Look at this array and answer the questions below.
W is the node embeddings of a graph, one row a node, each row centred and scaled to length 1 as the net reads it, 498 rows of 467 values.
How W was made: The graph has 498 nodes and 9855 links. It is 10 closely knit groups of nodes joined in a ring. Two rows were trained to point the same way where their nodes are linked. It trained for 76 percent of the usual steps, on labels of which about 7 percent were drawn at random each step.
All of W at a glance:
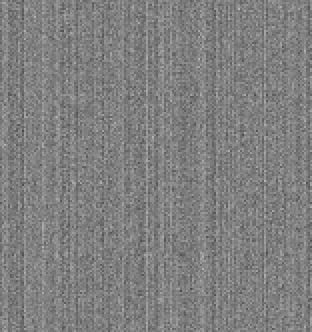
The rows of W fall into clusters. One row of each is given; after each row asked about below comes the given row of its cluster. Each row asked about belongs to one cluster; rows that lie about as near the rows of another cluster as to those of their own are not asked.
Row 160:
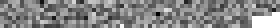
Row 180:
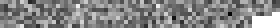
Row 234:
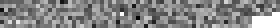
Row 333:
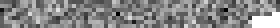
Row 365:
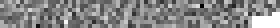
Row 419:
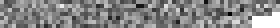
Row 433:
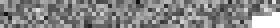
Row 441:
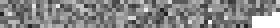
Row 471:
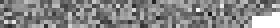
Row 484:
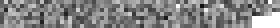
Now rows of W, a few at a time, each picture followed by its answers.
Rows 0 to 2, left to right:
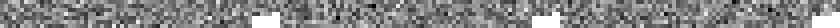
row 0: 160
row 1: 441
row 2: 433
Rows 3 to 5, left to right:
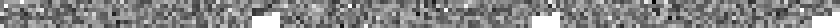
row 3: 471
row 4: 365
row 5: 419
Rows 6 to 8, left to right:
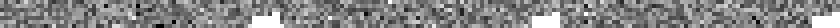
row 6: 180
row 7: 484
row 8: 160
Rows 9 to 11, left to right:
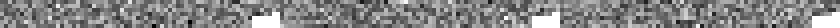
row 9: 419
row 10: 484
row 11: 471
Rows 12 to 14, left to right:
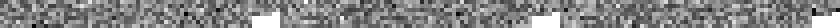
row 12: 160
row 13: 484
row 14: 484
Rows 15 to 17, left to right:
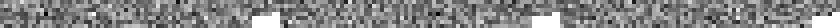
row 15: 471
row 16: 234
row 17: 234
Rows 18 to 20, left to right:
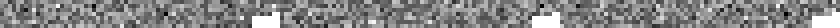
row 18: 441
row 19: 333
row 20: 433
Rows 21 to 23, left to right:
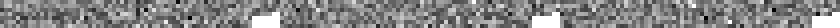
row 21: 471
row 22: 441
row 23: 234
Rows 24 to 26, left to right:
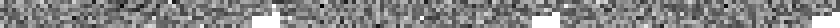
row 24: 419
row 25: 234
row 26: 234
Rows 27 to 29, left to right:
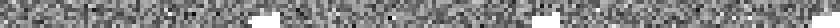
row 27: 160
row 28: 441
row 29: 433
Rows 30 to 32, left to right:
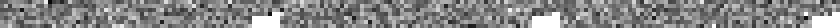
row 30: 180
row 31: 471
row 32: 419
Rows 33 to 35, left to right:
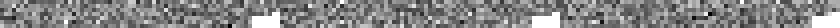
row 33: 365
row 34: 234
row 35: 484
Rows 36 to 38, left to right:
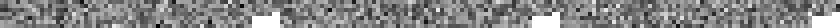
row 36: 180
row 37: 234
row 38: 484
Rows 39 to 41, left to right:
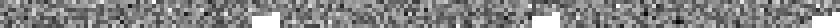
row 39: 160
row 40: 441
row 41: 419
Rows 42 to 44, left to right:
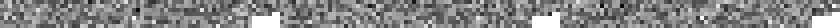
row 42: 365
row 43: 441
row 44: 471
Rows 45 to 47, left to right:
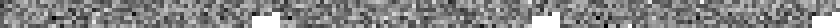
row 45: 333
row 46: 180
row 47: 333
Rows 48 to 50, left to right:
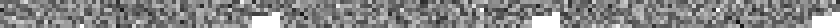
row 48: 234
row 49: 419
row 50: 433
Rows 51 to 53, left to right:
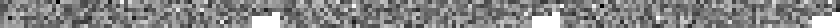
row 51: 484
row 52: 419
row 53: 234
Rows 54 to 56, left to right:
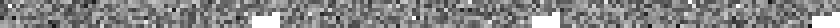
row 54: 484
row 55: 365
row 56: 333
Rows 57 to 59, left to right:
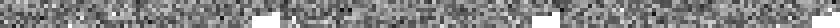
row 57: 471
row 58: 180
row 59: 333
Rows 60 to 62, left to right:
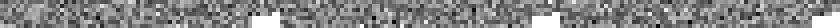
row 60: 365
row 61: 234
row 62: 471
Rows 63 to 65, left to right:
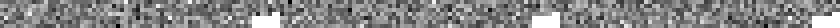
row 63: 365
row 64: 433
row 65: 333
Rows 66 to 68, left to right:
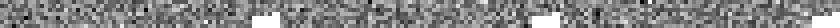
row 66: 441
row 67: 160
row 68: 419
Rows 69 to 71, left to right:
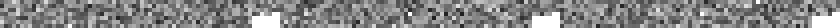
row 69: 160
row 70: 433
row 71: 365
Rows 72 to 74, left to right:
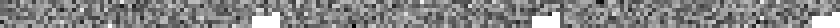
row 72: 234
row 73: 441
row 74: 333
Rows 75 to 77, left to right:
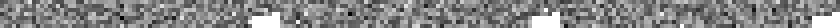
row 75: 160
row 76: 365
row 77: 234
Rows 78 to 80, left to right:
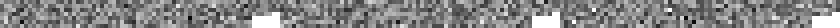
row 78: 433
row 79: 180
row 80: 234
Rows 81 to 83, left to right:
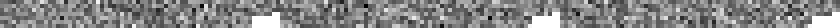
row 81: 234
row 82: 180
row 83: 180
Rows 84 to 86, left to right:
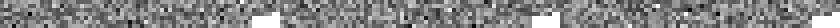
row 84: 471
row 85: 234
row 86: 333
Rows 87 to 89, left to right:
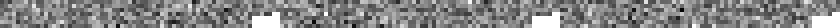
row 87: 333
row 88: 180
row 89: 365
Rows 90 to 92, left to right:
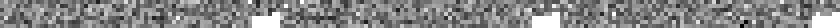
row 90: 365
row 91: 471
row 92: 433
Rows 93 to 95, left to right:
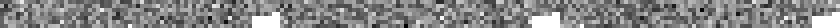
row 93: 333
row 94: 160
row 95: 484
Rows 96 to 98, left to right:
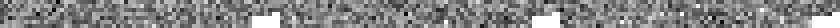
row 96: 484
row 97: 441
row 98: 234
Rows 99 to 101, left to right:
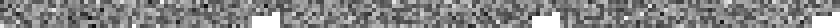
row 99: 365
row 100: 333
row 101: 180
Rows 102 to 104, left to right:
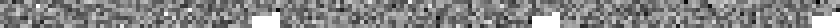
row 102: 160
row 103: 441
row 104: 484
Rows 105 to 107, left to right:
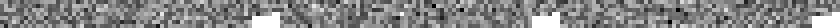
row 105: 433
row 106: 365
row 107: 160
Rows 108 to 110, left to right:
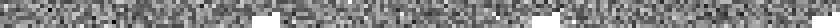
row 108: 234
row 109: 234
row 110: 441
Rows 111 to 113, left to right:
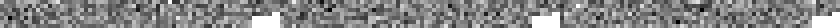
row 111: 419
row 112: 160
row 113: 333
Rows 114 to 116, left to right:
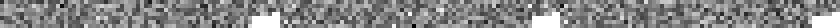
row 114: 365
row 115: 433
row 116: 160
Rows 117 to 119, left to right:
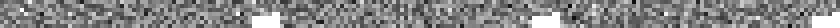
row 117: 160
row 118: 234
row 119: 365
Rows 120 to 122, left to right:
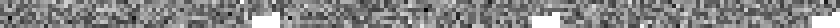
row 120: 433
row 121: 484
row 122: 365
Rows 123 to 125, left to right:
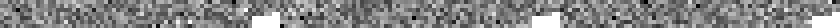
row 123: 441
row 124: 484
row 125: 419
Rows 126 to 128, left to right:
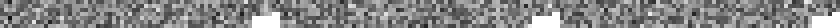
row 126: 433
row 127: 180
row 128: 365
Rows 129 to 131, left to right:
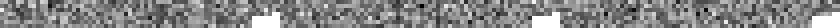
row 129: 441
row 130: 419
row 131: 471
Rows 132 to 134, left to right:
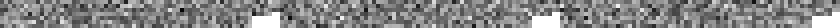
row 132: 484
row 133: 419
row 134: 419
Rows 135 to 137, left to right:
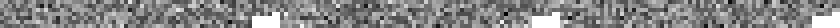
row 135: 441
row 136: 484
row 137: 180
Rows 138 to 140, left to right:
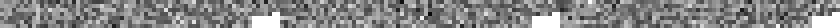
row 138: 365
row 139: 234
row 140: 484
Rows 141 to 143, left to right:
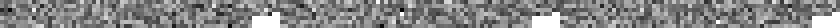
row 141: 234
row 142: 234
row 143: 234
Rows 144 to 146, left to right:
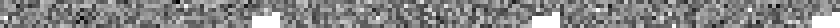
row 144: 433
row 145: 419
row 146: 433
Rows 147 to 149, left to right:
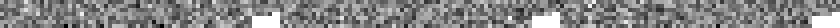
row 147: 180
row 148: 433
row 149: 160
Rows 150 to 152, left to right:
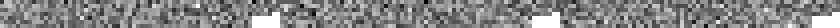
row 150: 365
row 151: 234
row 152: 234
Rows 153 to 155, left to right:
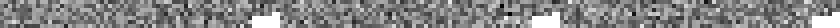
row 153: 441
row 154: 419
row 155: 365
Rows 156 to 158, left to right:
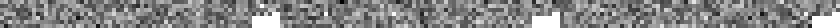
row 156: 441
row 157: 180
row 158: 333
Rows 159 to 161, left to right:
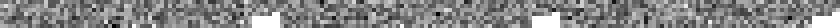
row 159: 365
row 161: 180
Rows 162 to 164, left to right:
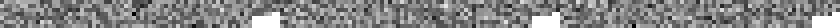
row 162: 471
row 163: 234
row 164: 441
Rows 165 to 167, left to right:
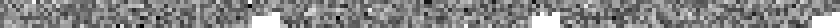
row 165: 484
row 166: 365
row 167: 471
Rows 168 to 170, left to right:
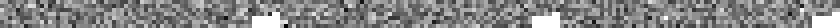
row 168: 441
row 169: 160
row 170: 180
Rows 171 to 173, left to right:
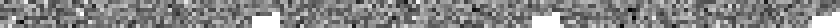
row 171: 180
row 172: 433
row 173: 471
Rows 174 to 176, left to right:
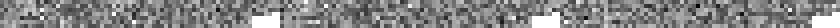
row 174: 484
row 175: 484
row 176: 441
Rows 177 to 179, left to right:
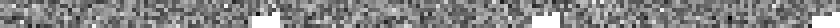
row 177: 365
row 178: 180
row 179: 333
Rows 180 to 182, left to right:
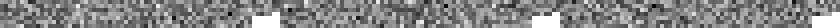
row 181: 234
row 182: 160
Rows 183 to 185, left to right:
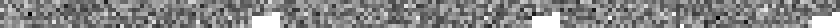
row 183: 484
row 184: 419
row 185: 234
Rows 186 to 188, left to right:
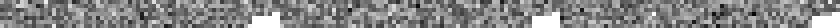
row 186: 180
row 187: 180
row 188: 471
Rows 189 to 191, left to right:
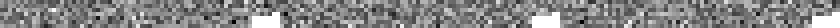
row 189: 365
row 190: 160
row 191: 180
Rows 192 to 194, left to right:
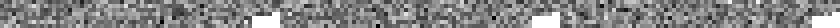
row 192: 180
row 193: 471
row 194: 441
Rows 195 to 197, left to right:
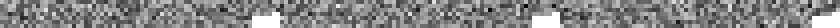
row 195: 433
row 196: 433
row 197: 471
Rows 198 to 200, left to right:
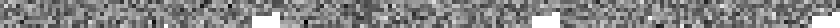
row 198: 180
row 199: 484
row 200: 234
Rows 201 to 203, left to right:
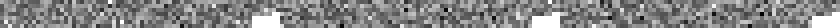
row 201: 433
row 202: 471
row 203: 471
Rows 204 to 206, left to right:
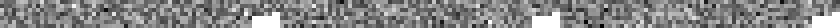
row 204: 419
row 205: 180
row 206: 180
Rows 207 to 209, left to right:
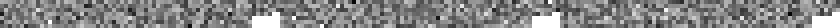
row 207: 441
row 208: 234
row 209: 180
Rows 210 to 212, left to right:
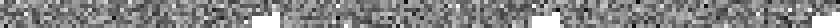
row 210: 419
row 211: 484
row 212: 441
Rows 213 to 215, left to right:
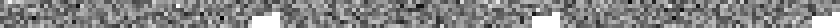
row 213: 471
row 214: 419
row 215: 419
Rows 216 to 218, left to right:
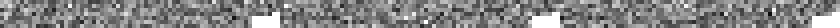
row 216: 365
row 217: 471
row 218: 471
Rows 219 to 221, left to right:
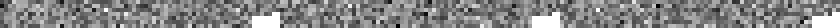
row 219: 333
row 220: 365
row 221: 419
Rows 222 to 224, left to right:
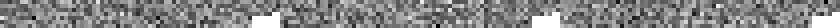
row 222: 234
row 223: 441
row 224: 365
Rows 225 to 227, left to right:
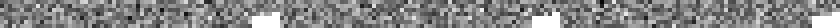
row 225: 160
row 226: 419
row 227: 160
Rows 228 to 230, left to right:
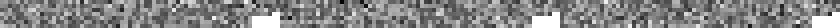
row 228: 365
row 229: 180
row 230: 333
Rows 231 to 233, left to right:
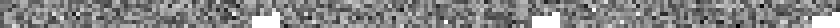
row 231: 333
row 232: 441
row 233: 234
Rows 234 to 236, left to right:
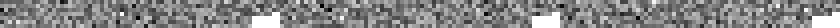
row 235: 160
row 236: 419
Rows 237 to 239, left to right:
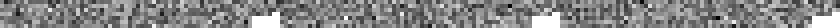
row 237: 365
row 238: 234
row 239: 180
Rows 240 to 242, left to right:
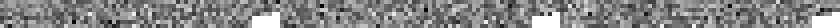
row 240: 471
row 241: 441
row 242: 484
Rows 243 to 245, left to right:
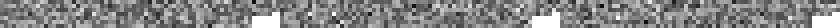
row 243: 234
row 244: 333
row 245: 441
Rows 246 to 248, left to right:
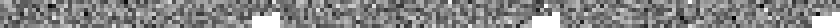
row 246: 433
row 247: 419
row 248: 160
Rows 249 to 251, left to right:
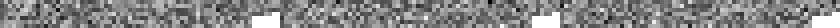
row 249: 484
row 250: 333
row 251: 333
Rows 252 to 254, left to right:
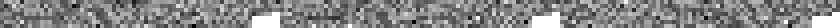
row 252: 471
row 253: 471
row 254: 234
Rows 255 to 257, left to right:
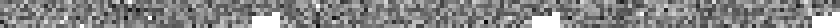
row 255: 234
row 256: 419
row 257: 180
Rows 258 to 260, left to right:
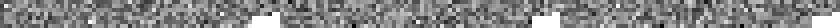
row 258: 333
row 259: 441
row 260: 234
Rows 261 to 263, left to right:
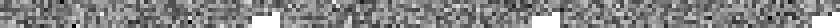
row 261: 180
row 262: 484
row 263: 333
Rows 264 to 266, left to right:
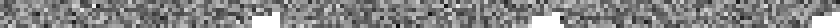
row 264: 419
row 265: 484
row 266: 471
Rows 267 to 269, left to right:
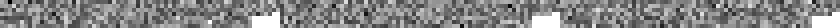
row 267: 365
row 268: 433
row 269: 365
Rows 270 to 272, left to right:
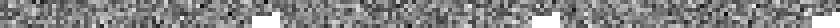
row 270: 180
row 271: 419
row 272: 419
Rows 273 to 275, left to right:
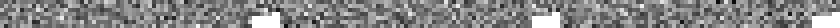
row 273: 160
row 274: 160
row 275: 160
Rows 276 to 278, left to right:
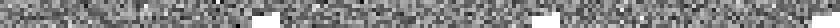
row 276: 471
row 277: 160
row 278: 433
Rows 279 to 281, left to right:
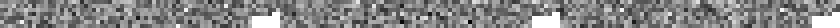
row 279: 365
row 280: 419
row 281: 484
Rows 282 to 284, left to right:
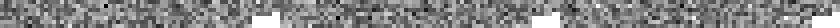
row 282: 180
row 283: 484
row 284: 419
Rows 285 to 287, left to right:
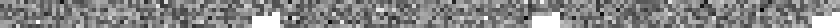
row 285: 180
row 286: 433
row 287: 484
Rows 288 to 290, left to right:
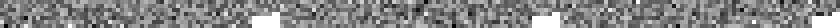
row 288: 160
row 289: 234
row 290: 365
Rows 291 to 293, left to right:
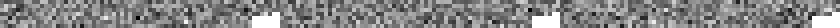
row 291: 234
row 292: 441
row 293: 333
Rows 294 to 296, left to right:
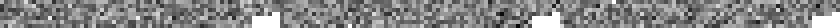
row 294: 180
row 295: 333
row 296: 433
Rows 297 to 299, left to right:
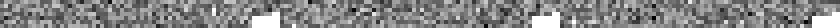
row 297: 471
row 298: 333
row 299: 441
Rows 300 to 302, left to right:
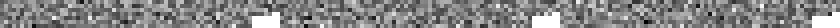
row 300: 160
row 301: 441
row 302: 441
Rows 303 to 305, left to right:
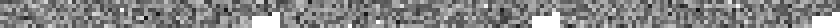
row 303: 234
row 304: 333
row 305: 234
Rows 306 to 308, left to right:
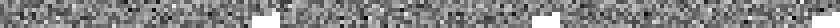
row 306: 433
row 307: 333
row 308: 433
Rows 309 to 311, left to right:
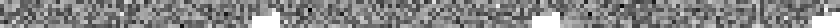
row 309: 433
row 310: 433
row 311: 484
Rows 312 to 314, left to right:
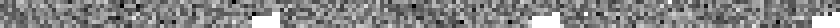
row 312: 419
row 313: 234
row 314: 441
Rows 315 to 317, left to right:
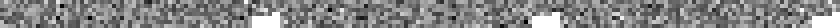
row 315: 365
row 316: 160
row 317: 419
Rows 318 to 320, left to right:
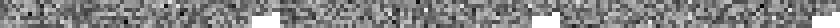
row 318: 484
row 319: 234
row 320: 441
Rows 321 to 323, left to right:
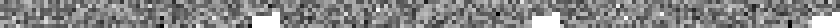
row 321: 180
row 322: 433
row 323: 234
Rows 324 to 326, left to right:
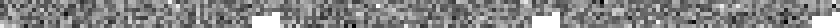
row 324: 484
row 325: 180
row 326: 333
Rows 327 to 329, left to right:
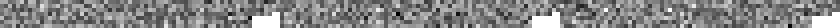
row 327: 441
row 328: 333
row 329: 234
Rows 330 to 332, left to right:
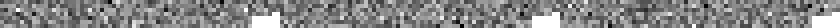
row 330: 365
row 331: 433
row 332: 484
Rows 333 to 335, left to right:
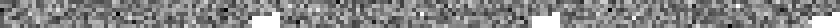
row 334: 365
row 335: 234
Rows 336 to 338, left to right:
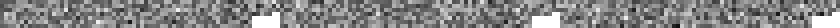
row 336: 333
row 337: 333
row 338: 365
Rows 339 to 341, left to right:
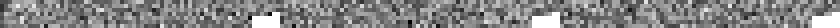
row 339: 333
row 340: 471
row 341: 471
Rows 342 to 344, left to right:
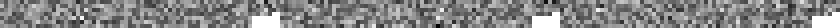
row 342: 365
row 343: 180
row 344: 441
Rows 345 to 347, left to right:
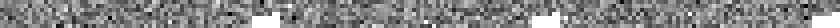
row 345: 419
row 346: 365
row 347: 433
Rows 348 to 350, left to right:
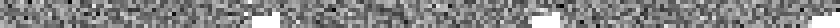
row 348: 419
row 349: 160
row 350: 419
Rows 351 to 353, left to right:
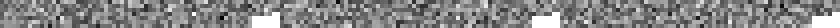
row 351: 484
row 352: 333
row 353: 419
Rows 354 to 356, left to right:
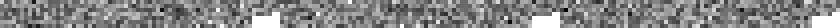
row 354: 180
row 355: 234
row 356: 365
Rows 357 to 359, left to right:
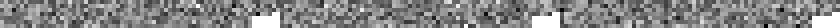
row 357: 365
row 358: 333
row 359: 333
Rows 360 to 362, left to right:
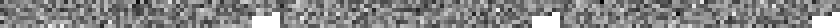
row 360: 234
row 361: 333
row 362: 333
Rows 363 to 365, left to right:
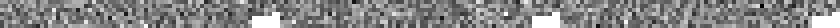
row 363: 441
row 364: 180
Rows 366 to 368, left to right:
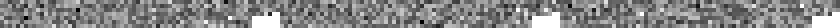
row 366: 441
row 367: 433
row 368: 180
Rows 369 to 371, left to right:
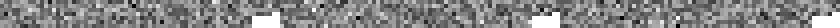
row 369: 180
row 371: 333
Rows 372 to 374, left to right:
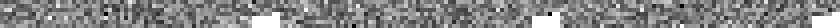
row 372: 234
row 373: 180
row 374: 160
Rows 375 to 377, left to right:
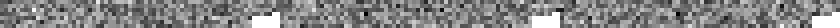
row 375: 234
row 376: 484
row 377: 333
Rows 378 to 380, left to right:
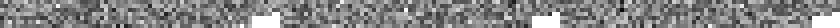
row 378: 484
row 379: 441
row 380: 234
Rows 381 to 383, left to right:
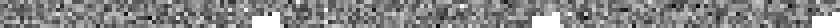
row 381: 441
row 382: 441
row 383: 441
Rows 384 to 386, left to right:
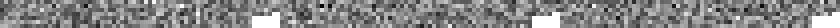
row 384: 484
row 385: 441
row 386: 365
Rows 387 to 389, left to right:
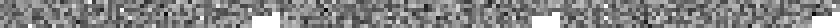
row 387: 419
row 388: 484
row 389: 419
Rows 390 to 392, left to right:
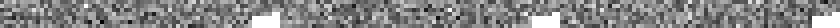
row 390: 471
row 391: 484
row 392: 441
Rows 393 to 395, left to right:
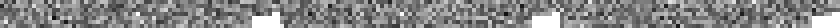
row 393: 419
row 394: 433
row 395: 484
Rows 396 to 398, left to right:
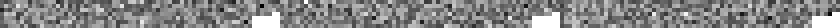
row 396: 333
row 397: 433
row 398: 333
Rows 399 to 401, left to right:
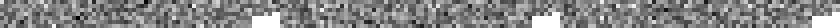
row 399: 419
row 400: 441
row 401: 419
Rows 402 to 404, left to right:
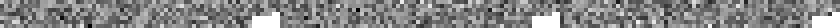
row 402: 433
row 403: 441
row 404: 333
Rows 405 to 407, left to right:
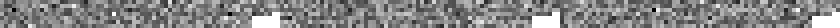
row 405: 419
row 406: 180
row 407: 333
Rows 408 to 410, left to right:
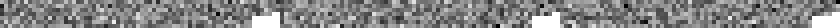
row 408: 433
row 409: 333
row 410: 471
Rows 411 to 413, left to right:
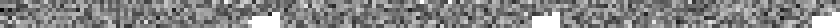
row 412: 419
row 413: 333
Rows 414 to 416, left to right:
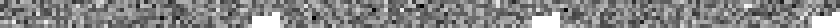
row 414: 180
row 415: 419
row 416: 365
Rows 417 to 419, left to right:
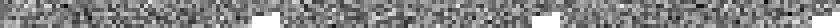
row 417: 484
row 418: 160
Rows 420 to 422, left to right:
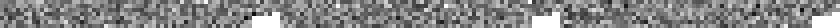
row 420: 419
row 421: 419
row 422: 471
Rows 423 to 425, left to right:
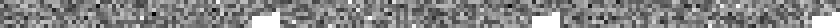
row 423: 471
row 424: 234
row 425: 333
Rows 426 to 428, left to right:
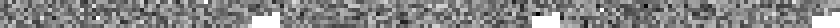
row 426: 419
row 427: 160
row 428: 484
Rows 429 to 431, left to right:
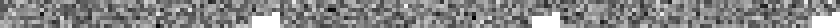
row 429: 484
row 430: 160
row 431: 365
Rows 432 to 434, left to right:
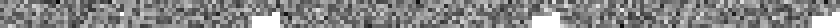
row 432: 365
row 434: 365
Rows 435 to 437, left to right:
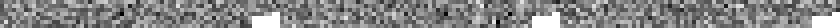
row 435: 160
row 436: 441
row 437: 234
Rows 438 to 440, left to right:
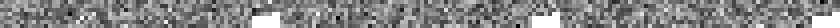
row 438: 471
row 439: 365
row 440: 180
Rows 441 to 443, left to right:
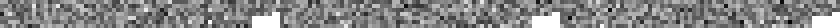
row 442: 333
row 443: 234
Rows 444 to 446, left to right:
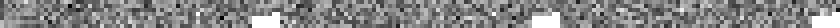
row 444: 484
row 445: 433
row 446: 160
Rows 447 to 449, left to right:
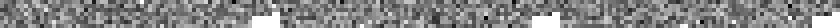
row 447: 419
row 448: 234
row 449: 180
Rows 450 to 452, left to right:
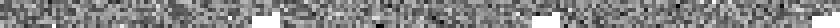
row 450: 180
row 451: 234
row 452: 419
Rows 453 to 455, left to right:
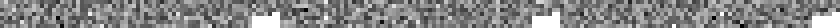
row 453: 365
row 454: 180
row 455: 433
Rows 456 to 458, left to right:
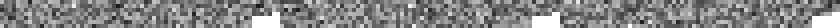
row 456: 419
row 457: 234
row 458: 471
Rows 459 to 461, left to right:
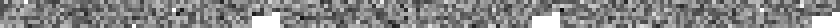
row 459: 484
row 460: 471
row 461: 234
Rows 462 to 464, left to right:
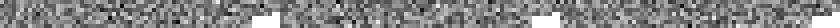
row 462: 419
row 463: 333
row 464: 419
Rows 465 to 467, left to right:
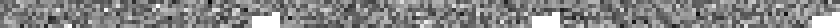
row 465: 333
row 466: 484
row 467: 471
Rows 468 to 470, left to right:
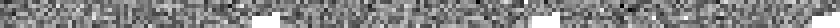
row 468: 234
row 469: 365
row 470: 471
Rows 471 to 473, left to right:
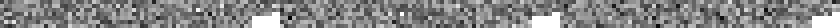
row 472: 234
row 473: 419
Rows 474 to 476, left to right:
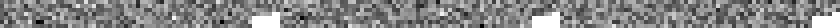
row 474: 160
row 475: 471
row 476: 441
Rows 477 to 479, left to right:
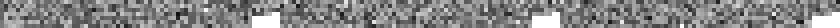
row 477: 484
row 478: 433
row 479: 433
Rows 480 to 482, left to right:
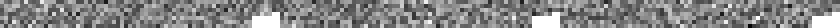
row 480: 433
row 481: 484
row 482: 471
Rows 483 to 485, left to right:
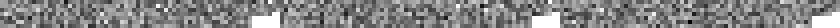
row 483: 365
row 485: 471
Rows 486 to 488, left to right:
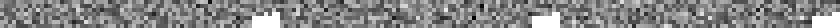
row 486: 419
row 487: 160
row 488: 441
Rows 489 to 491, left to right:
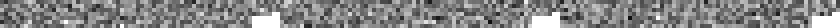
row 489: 160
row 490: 365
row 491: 365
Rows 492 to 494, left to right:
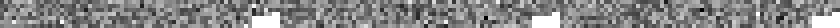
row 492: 484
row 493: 234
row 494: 484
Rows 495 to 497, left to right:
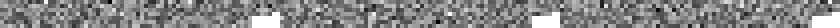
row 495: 365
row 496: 160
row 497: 471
